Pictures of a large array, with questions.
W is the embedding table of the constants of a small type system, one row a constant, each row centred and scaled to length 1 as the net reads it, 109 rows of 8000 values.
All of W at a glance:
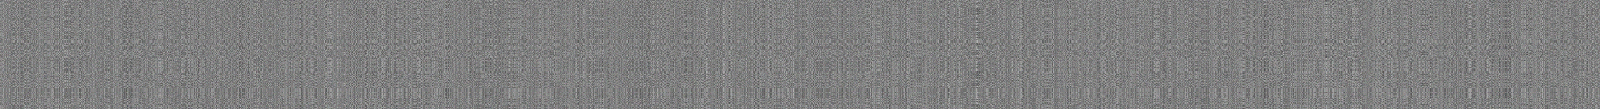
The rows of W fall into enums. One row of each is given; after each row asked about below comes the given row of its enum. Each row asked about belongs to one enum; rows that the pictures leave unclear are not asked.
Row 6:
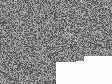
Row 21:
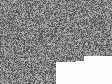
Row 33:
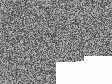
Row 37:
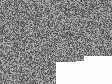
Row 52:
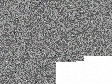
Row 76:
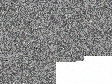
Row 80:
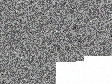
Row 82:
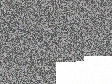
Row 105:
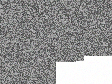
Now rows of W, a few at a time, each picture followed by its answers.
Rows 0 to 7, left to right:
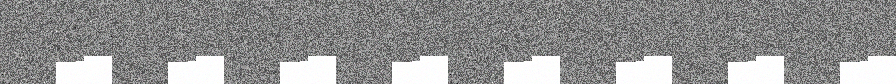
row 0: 80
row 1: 6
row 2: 33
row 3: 105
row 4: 80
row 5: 82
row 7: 82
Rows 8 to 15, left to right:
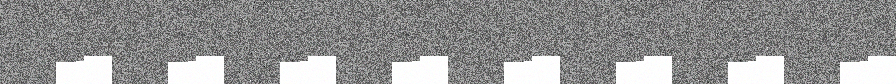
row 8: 105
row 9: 37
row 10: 52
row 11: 37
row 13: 37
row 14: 52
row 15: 21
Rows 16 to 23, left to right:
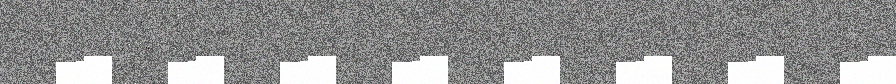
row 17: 76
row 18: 105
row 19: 105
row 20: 82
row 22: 37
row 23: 6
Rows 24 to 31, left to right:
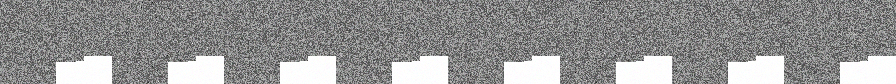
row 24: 82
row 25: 52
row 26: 21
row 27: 82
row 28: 105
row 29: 52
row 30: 105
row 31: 6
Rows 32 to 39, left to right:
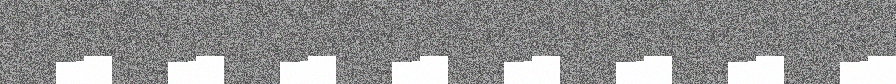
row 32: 37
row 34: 105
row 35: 33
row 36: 21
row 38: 21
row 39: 80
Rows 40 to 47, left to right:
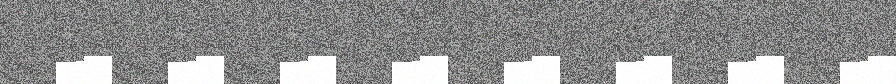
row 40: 6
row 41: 6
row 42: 6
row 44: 37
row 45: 80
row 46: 33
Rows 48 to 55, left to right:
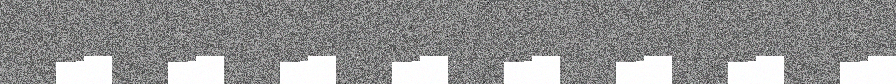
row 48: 82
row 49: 6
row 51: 80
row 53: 105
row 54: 52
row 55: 6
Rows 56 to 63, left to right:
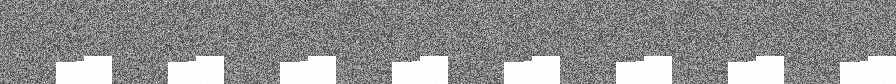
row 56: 80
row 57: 80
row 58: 37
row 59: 33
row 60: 76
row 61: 21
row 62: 33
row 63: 82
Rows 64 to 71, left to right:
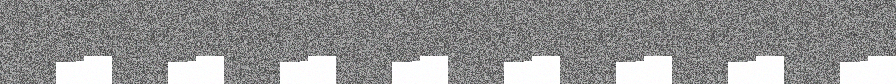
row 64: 37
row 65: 21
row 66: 33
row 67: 105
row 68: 82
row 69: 21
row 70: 21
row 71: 37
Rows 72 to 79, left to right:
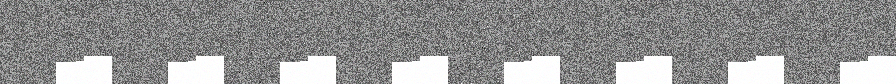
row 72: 37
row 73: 105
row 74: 52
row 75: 37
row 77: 37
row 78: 105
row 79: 21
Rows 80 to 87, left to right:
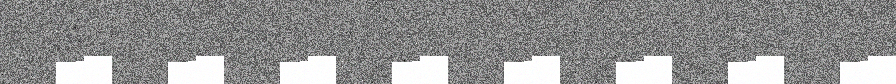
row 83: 52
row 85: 52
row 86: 6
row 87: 105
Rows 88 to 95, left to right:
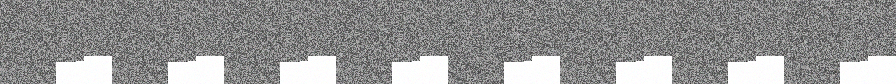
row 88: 82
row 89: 82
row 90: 82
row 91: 82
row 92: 6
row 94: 82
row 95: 33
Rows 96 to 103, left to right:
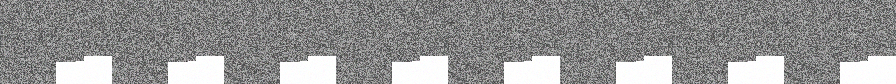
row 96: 21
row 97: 82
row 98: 6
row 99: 105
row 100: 6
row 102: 21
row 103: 6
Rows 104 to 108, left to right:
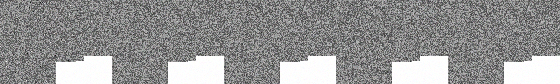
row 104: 52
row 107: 33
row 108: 105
